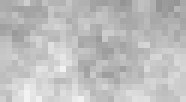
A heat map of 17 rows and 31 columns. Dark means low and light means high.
Slope: up to the bottom. Odd rows or columns: none. Grain: blotchy. Ninth with the highest average: bottom left.
